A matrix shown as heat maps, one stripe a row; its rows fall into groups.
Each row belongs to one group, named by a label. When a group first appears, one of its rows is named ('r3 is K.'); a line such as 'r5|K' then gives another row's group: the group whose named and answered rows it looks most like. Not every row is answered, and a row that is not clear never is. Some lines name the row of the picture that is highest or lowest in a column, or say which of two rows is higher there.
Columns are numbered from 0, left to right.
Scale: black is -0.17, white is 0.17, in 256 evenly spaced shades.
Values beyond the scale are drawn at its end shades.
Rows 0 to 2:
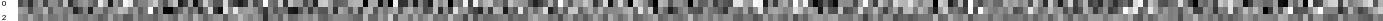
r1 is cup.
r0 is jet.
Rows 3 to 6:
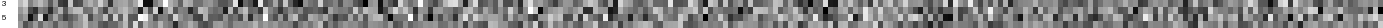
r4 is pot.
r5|jet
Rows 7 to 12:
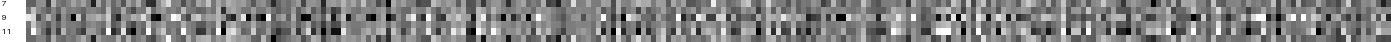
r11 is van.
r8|van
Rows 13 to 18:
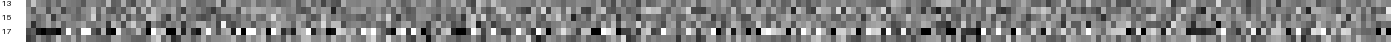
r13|van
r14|cup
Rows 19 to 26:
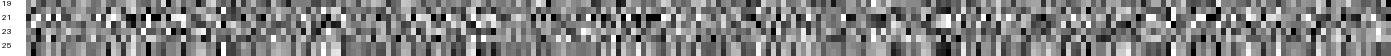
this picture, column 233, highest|22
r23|cup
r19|pot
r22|van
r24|jet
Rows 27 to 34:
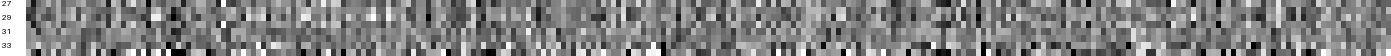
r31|cup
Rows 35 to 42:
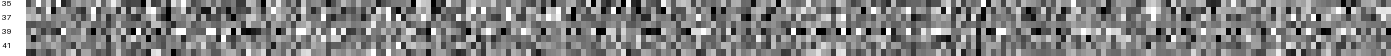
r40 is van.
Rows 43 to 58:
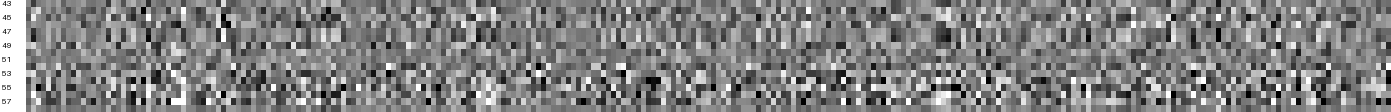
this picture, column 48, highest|49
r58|van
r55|jet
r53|pot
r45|van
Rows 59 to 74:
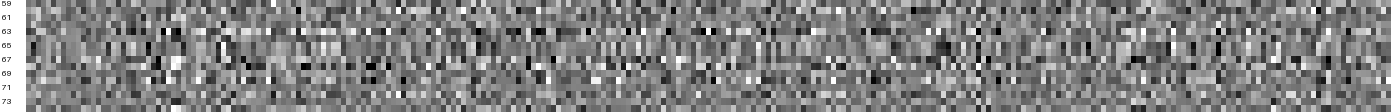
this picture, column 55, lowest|68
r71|van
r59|jet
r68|pot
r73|cup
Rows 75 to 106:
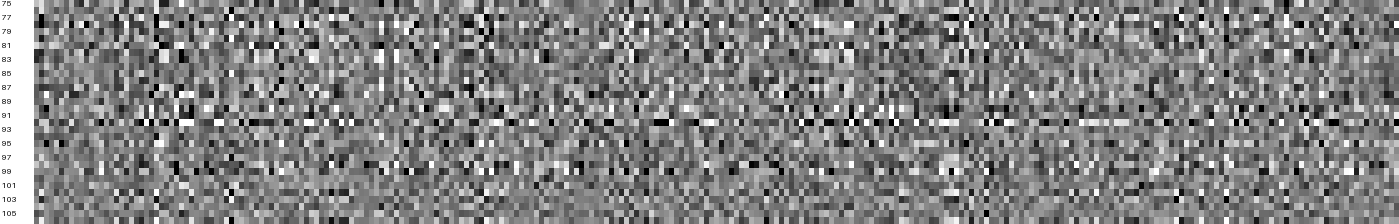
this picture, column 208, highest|98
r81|pot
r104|pot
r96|jet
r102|van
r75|pot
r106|van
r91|cup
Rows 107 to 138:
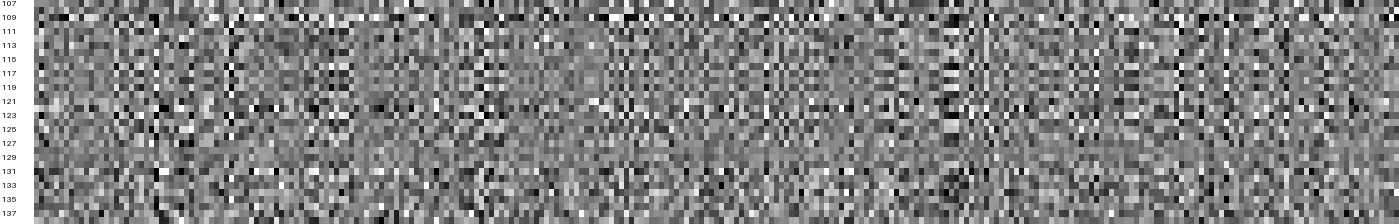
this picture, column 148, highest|109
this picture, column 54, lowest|109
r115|jet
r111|van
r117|van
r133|jet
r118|cup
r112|pot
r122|pot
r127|cup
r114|van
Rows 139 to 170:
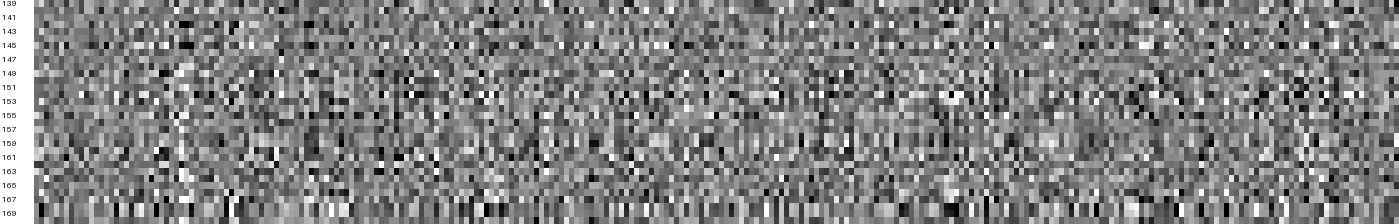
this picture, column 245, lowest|152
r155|pot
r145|cup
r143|van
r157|pot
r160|pot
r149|pot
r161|pot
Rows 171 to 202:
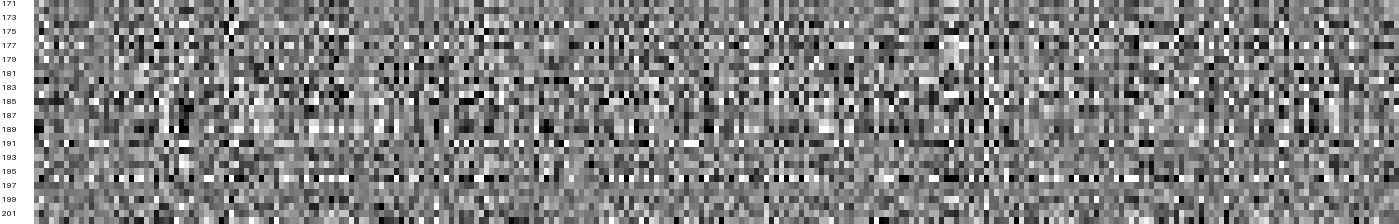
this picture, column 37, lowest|202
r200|pot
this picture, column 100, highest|189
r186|cup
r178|van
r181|pot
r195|pot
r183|cup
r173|van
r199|van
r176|van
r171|van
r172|cup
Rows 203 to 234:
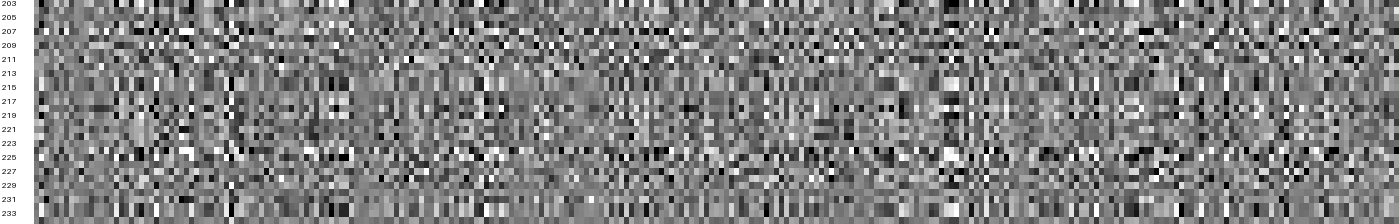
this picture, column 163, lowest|222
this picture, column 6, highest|207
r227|jet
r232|van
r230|van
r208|cup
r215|van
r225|van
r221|cup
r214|van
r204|cup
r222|pot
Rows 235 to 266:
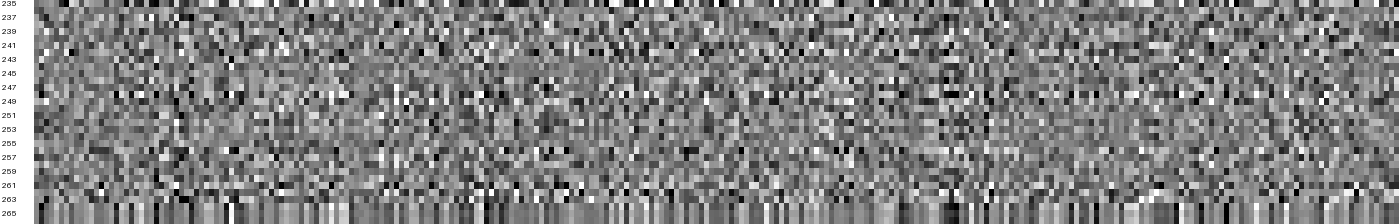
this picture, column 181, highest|262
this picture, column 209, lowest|237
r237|cup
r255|pot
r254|jet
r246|cup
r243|van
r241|jet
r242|cup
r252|jet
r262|jet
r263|cup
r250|jet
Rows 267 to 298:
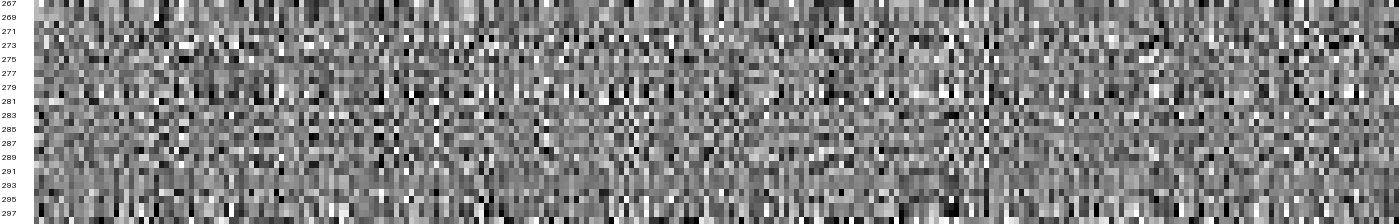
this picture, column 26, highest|275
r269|pot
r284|pot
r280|jet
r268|pot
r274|jet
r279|jet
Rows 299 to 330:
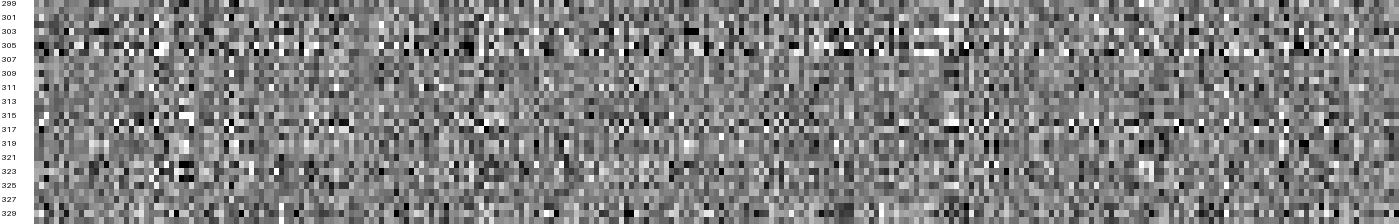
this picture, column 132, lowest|303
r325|van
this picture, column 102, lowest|306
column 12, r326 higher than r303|Yes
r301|van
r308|pot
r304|jet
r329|pot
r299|cup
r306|jet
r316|van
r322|cup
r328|jet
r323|pot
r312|van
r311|cup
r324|cup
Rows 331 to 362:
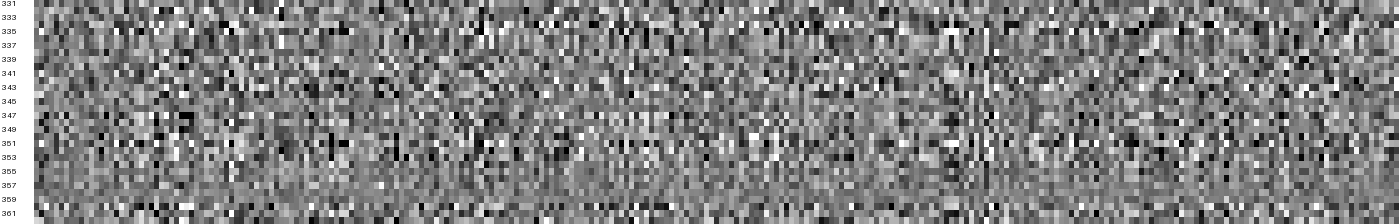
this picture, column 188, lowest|346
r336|jet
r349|cup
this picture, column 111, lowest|334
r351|van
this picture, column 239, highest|360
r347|cup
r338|cup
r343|cup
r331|jet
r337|jet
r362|pot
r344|pot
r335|van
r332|pot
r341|van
